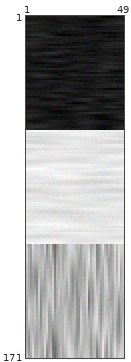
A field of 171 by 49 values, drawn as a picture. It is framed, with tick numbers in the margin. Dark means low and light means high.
The table splits into 3 rows of 1 panel. Panel 1,1: very low, streaked across, faint in contrast. Panel 2,1: very high, streaked across, faint in contrast. Panel 3,1: high, streaked downward.
